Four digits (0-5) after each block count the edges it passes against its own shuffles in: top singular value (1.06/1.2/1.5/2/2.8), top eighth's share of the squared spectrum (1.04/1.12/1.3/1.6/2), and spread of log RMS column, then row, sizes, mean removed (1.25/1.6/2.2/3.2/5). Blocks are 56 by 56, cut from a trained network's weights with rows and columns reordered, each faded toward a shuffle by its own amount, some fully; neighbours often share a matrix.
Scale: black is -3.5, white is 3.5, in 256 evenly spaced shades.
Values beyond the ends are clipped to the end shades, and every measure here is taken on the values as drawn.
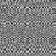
5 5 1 4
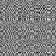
5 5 1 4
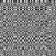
5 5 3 4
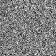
3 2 0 0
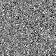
2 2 0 1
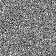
0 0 0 0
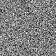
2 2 0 0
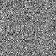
3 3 1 2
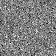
0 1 0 0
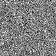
0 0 0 0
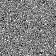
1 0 0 0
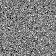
0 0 0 0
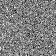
0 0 0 0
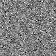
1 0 0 0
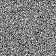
0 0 0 0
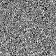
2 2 0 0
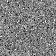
1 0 0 0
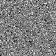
1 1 0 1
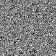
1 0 0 0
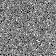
0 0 0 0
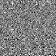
3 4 1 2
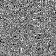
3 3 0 1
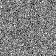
0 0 0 0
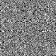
3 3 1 2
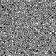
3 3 1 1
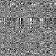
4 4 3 3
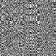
4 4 3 1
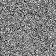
1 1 0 0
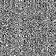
3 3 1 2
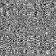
3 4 1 2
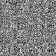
3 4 0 1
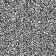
2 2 0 1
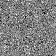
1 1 0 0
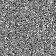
2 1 0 0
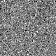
2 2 0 1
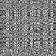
4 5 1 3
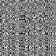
4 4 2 3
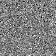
1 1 0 0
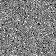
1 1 0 0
